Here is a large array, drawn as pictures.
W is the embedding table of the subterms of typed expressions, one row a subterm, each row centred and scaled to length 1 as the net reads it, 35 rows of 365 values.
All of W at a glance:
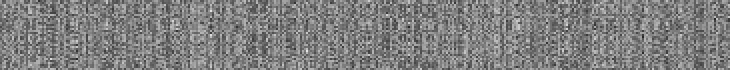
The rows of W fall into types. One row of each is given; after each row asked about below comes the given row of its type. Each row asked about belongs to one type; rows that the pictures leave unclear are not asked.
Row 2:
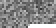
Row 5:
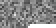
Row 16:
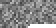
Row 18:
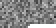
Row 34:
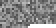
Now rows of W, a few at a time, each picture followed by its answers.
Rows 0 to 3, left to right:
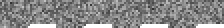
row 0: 5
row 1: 5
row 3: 16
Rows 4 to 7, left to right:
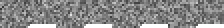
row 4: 18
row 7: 34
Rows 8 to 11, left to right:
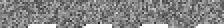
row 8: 2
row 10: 34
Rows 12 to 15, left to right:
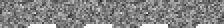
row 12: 16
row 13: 16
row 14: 16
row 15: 2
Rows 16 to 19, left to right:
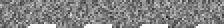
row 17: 5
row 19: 18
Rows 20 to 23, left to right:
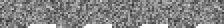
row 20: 5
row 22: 18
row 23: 5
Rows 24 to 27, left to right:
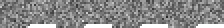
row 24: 5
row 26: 18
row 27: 5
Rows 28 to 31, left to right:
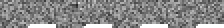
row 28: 16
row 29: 34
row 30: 16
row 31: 2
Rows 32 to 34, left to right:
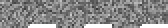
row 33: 2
